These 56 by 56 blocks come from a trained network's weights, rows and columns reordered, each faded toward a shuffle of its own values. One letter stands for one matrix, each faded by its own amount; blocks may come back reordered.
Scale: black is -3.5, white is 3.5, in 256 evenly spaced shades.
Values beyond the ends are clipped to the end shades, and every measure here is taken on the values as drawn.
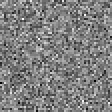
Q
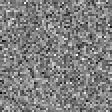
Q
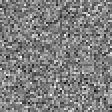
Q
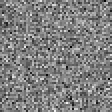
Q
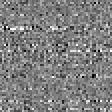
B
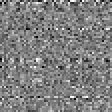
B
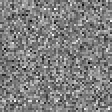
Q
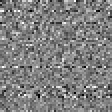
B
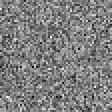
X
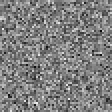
Q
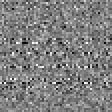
B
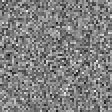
Q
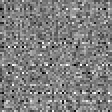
B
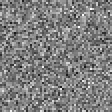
Q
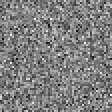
Q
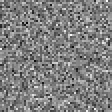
Q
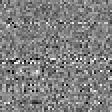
B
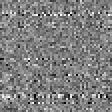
B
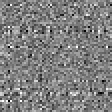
B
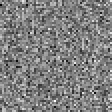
X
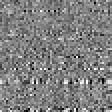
B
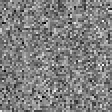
X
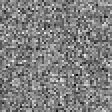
X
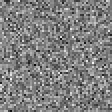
Q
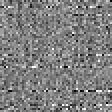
B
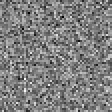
Q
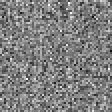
X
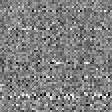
B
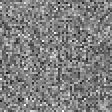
X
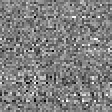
B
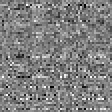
B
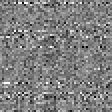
B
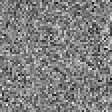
Q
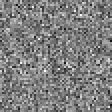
X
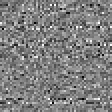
B
